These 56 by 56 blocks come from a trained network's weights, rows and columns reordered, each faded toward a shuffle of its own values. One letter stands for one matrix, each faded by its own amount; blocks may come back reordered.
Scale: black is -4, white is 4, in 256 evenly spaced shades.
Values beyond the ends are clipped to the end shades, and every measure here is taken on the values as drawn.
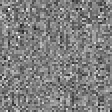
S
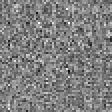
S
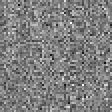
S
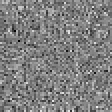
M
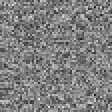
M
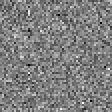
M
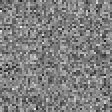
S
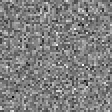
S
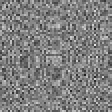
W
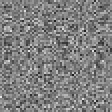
W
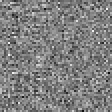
S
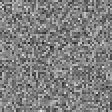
M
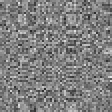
W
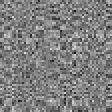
W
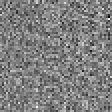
S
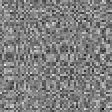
W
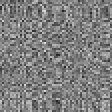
W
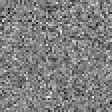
M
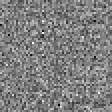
M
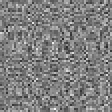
W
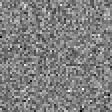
M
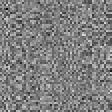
W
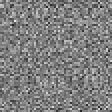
W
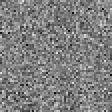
S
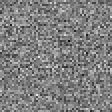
M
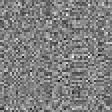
W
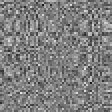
W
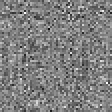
S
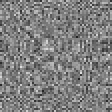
W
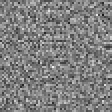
M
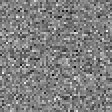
M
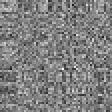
W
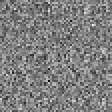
M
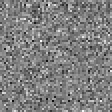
M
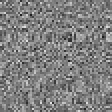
W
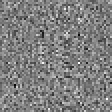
S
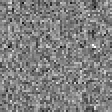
S
